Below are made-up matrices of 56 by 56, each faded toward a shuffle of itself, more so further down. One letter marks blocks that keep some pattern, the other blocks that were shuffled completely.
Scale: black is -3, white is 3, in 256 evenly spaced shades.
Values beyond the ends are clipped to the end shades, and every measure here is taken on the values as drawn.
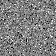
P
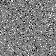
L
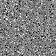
L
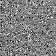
L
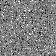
P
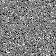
P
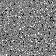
L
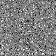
L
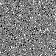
P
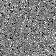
P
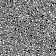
P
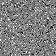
P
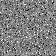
P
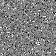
P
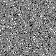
P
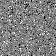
P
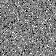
P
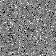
L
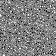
P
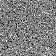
P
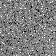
P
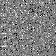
L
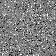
L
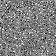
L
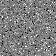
P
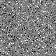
P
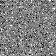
L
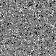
L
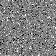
L
